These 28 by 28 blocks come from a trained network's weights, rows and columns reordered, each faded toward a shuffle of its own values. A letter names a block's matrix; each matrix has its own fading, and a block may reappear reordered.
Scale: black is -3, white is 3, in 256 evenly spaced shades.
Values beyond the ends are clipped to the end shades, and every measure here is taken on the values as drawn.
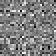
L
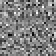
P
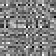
L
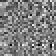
L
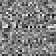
P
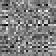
L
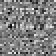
P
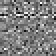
P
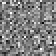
P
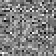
P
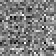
P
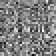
P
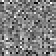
P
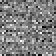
P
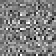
L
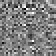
L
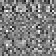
L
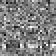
P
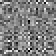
L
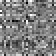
L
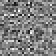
L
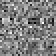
P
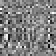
L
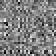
L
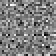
P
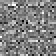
P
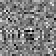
P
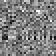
P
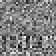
P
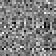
P
